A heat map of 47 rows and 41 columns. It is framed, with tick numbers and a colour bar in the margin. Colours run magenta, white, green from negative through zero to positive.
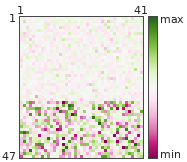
There are no regular stripes. Overall the values sit about 50% of the way up the scale. Fine speckle covers the field. The top part is calmer, up to a seam about 60% of the way down. There is no overall slope. A few values lie far out on both sides of the bulk.
